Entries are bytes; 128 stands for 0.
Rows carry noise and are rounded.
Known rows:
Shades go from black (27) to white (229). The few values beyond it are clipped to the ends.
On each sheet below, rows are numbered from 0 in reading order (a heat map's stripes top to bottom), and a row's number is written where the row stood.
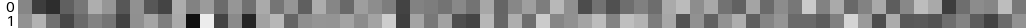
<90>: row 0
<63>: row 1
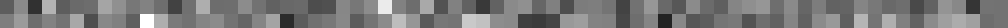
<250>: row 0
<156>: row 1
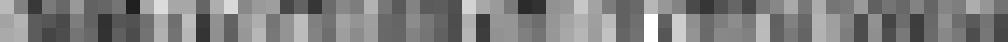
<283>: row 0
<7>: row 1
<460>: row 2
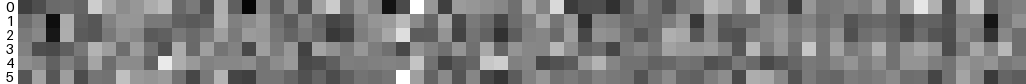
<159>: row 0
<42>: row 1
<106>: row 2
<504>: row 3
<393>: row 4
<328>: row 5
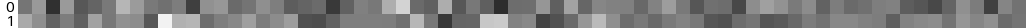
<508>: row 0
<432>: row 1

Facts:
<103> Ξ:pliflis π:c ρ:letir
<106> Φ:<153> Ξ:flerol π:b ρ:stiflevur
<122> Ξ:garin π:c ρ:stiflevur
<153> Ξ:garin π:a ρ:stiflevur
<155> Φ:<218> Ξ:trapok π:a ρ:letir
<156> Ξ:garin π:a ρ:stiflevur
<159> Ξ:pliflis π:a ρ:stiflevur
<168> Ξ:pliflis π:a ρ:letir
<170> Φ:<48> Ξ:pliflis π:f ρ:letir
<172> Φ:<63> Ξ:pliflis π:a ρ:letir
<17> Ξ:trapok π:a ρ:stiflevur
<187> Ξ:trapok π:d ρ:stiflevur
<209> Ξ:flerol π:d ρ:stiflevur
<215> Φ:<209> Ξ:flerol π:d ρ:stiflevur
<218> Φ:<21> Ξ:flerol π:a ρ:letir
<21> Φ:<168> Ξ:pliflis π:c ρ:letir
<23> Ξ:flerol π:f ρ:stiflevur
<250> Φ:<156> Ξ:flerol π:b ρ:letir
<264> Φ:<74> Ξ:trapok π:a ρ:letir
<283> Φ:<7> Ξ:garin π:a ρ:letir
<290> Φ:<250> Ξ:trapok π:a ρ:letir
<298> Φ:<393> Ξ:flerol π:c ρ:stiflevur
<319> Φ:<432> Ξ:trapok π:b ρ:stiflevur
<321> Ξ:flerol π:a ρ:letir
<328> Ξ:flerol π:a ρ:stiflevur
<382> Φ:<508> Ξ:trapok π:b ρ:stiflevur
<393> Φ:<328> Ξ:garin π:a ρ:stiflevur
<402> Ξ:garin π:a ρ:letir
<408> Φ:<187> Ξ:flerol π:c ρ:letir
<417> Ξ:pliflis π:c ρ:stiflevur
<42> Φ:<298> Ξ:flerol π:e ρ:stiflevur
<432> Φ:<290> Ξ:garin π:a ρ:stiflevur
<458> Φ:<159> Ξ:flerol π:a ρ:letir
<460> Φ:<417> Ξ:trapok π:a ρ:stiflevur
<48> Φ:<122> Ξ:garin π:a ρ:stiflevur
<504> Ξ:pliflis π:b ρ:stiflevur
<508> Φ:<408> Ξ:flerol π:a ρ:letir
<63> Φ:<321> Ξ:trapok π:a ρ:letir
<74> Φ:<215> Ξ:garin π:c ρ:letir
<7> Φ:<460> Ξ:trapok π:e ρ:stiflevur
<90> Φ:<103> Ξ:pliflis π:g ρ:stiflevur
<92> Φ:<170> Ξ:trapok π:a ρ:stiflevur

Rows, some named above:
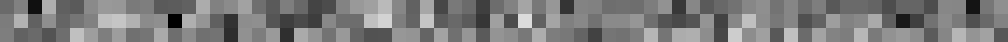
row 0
<42>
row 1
<321>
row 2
<103>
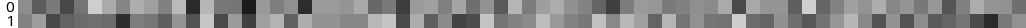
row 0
<168>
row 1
<155>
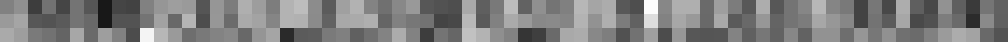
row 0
<264>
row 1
<92>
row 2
<153>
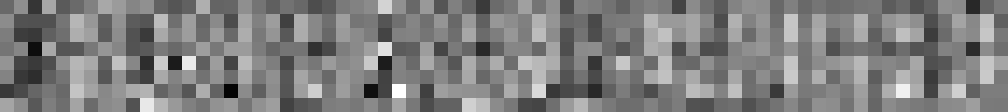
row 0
<298>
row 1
<170>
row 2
<90>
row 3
<106>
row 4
<172>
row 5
<90>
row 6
<159>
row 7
<402>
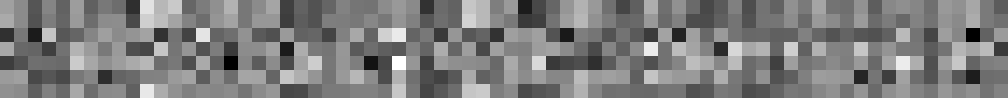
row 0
<74>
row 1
<48>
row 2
<458>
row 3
<417>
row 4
<159>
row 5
<319>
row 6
<393>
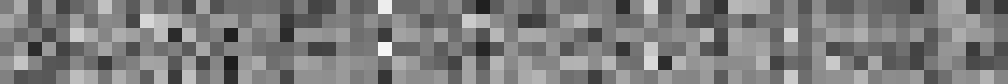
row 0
<209>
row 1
<48>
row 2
<168>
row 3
<215>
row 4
<187>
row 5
<21>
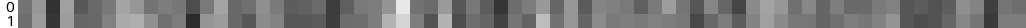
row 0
<23>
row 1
<218>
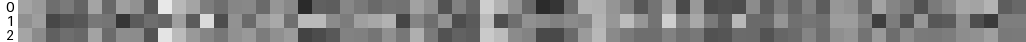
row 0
<122>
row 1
<382>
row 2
<402>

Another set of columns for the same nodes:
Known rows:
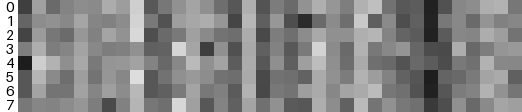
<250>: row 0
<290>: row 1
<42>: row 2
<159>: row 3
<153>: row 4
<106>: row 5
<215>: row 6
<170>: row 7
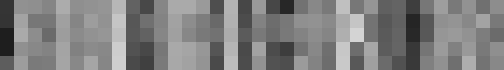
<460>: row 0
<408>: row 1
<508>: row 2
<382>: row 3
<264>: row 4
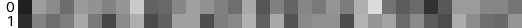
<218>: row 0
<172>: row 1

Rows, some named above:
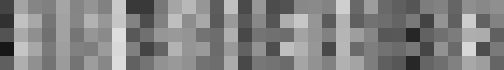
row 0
<319>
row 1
<74>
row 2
<106>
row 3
<283>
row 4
<106>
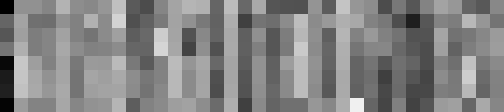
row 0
<63>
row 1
<458>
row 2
<504>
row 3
<159>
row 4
<402>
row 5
<156>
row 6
<156>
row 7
<321>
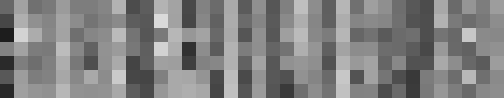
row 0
<90>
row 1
<417>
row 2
<432>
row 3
<103>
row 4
<172>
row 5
<264>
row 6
<187>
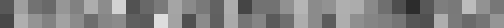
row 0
<458>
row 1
<417>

